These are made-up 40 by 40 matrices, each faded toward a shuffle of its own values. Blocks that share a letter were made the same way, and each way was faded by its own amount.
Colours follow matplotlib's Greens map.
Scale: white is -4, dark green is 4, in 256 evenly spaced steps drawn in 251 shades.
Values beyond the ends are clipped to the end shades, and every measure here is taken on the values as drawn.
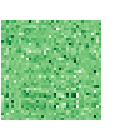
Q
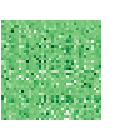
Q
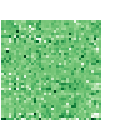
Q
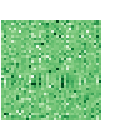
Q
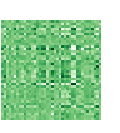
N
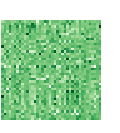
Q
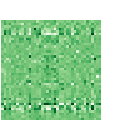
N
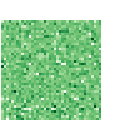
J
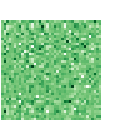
Q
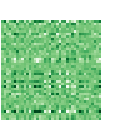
N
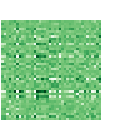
N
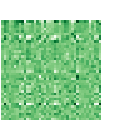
N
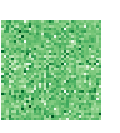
J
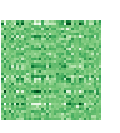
N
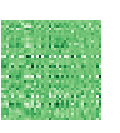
N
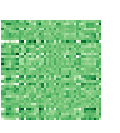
N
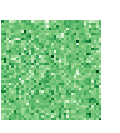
J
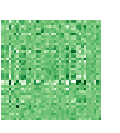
N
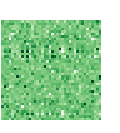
J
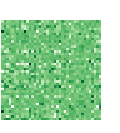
Q
